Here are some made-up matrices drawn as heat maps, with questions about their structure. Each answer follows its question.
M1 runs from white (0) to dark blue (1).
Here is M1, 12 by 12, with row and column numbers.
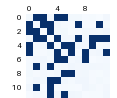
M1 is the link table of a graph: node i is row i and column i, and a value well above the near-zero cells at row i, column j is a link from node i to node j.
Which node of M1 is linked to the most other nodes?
node 3
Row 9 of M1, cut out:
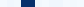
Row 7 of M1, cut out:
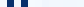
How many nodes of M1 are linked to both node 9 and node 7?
1
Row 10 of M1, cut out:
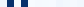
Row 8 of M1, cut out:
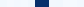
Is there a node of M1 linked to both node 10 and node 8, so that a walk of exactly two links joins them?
no
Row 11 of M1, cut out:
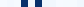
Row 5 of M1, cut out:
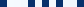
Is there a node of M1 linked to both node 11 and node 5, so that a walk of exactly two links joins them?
no
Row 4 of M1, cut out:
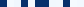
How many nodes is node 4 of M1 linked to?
5
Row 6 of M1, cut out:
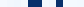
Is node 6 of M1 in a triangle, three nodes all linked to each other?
yes
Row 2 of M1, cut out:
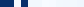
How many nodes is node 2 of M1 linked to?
3
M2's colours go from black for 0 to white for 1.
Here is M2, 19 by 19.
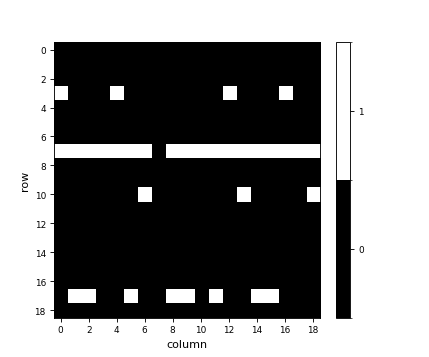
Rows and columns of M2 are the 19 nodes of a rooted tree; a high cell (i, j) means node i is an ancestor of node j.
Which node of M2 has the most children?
17
